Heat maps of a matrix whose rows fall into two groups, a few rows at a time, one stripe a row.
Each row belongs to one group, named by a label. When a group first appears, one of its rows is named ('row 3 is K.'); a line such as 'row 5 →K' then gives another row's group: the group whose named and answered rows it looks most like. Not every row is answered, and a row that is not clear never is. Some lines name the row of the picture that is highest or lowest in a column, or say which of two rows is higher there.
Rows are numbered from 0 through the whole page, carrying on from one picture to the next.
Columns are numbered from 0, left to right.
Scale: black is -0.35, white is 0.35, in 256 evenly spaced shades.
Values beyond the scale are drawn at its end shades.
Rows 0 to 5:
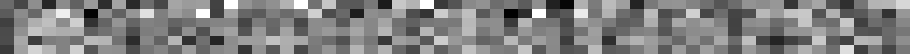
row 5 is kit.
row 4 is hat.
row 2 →kit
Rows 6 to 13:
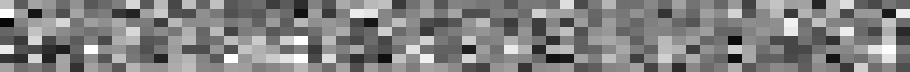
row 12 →hat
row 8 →hat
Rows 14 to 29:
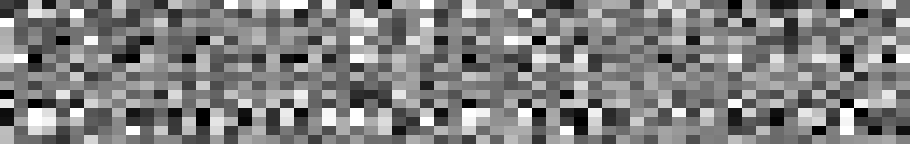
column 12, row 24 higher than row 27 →Yes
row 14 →hat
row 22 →kit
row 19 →hat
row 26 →kit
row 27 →kit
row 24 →hat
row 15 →kit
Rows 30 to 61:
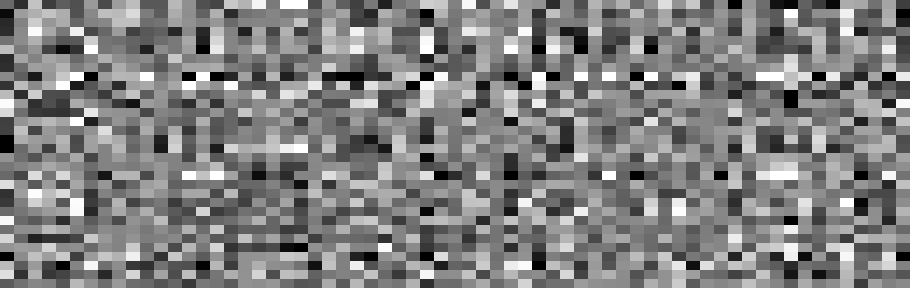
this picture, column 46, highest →38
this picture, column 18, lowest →49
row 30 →hat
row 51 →kit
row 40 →hat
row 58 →hat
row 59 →kit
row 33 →kit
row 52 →kit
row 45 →hat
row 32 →hat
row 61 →kit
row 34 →kit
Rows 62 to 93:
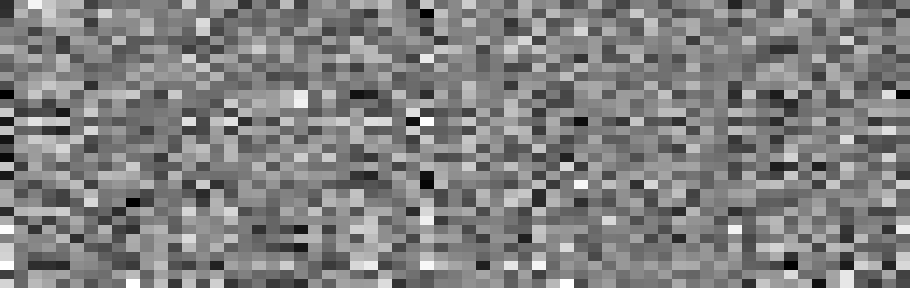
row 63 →hat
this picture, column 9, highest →93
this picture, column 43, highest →86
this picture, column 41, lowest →75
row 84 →kit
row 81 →hat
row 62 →kit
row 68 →kit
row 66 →kit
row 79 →hat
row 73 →hat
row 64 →kit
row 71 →kit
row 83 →kit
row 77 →kit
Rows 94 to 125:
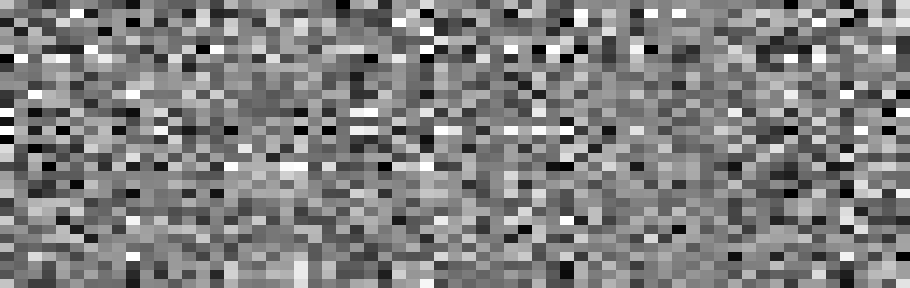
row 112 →hat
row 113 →hat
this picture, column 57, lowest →99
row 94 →hat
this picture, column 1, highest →100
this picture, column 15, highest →99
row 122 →hat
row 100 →hat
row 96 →hat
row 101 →hat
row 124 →hat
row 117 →kit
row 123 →hat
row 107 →hat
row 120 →kit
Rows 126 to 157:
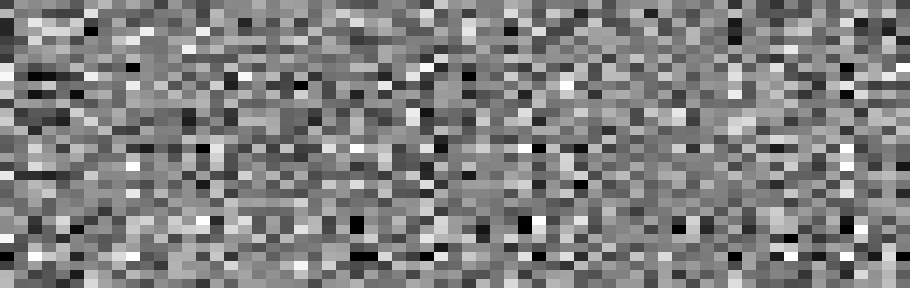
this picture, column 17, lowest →128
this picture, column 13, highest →131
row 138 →kit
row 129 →kit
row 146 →kit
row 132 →hat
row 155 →hat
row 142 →kit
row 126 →hat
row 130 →hat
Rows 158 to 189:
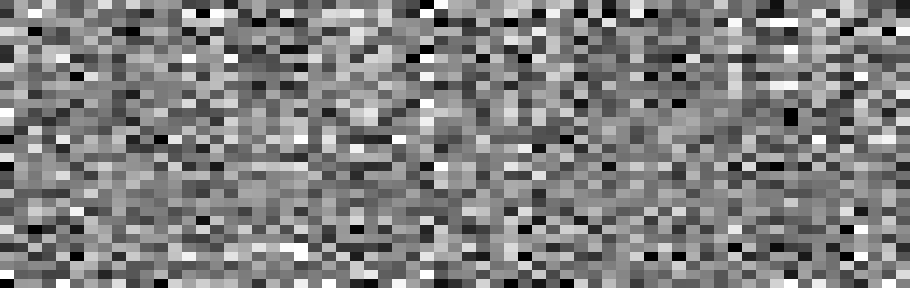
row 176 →hat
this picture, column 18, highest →185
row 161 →hat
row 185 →hat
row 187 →kit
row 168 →hat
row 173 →hat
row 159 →kit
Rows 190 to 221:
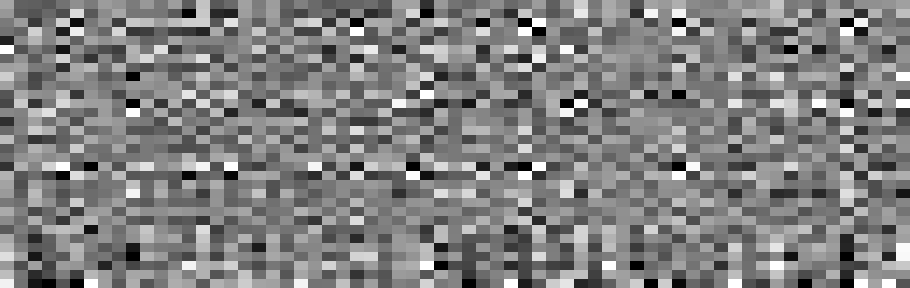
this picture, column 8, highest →193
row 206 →kit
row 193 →kit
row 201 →hat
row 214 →kit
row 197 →kit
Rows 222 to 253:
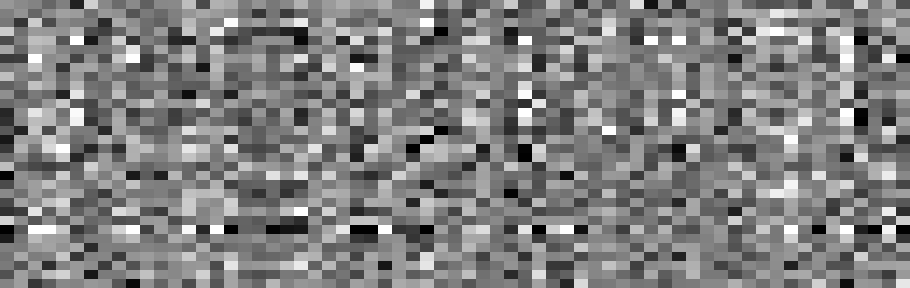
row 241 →hat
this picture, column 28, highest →241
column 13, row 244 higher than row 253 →Yes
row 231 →kit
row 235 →kit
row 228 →hat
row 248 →hat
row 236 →hat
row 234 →kit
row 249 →kit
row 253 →hat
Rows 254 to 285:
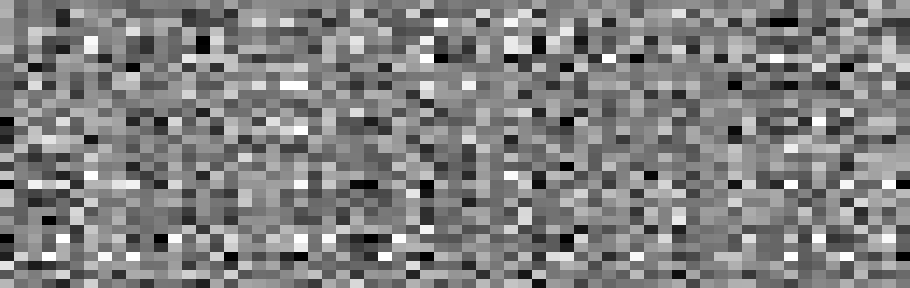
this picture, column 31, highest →256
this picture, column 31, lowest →260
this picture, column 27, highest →282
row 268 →hat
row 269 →kit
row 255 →kit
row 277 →kit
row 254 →hat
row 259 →kit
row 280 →hat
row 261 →hat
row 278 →kit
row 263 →hat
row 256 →hat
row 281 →hat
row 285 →kit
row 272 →hat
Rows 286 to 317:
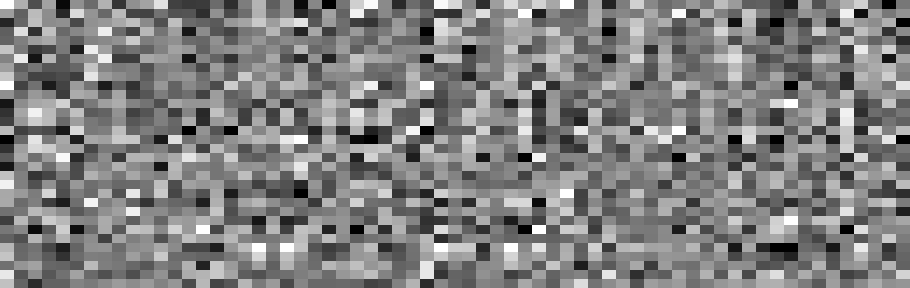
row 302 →kit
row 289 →hat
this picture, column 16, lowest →300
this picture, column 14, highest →311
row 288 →hat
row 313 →hat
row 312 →hat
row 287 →kit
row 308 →kit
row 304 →hat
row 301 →hat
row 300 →kit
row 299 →kit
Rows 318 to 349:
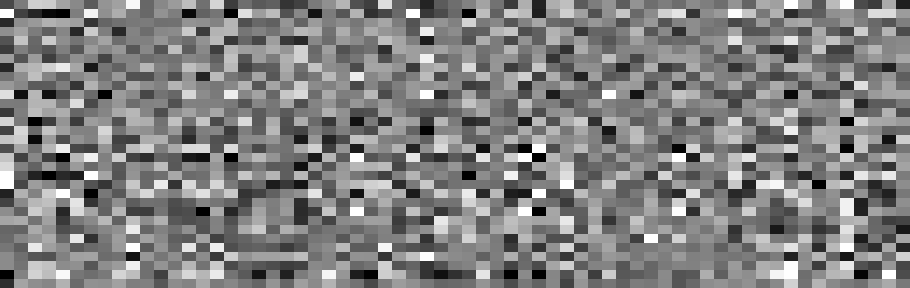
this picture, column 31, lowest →348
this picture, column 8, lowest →321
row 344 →kit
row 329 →kit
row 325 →kit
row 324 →hat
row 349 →hat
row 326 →kit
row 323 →hat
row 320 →kit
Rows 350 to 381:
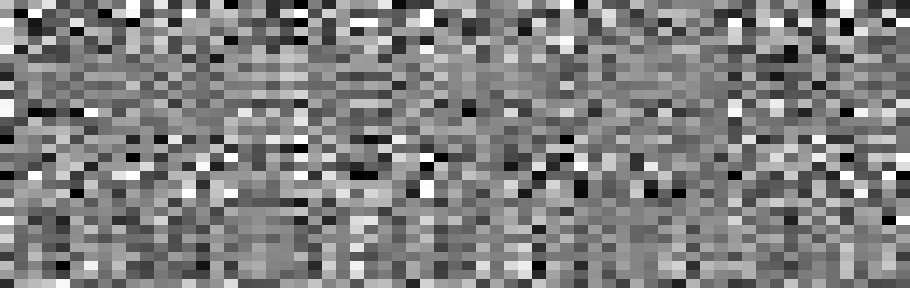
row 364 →kit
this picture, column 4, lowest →379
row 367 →hat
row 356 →hat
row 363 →hat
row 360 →hat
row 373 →hat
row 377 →kit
